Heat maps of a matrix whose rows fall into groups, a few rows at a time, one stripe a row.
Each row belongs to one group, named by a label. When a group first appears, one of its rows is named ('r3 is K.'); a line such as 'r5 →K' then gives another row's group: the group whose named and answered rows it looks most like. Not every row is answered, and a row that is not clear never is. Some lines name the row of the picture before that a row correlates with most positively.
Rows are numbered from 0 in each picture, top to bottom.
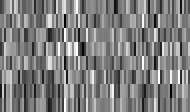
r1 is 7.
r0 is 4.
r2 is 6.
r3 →4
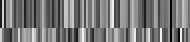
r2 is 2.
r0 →6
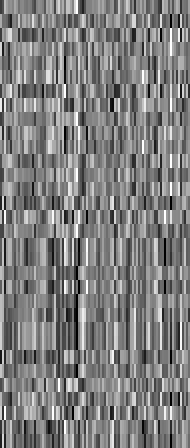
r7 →7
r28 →2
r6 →4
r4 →7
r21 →2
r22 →2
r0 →4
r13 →4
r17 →6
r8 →4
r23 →2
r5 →7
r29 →7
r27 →4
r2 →4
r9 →7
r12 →4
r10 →7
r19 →2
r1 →2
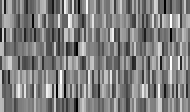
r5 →7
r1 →4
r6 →7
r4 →4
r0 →6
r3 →2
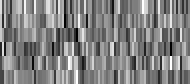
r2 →2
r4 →4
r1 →7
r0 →7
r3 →6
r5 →4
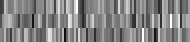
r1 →4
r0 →4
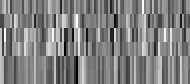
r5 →2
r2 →7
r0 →7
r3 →7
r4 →2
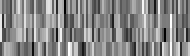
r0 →7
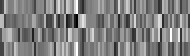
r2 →4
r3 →4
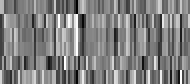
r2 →4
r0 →2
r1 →4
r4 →6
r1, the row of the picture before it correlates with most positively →0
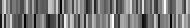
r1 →6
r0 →7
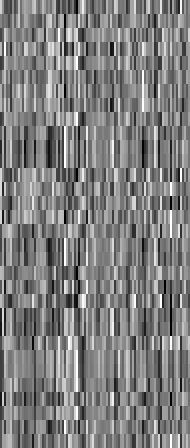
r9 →6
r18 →6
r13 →7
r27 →4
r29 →4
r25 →4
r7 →7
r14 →2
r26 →4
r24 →4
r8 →4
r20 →6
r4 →4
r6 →7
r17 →6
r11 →6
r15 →7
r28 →6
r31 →4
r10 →6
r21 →2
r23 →6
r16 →4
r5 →7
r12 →2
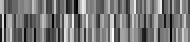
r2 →6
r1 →6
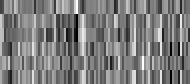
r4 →7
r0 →4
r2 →2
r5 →2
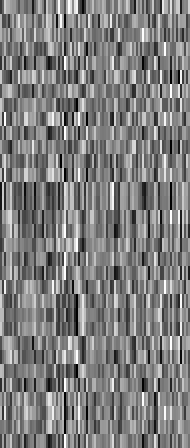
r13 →6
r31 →6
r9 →6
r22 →2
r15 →4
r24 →4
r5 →2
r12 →7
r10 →2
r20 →7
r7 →2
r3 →7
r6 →4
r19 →4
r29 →7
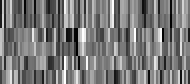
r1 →6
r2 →2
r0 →6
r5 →4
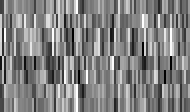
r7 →4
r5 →6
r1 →7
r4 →6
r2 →7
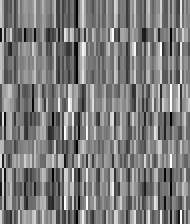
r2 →6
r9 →6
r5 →2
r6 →4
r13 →6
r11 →7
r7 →4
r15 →2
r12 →6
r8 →6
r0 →2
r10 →2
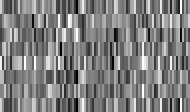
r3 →7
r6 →7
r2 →4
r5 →2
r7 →2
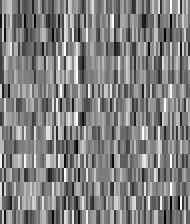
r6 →7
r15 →6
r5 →4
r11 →7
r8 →4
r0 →4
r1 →6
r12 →6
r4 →4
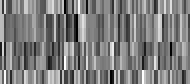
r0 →7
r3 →6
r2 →2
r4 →6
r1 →2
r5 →7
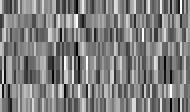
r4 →6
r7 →2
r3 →2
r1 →4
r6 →7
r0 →2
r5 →6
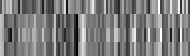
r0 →4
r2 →2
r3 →2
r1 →2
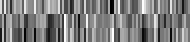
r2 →6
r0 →7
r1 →6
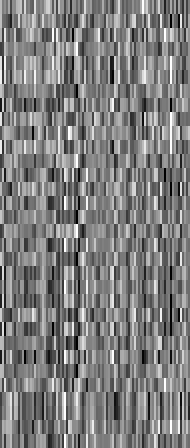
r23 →6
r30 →4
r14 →6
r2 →7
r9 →4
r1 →2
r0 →7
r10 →7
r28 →4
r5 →7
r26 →2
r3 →4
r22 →2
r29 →4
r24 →2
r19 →6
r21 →6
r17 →6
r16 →4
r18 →2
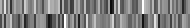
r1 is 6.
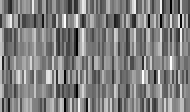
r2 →2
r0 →2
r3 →2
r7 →7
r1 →4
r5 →7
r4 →7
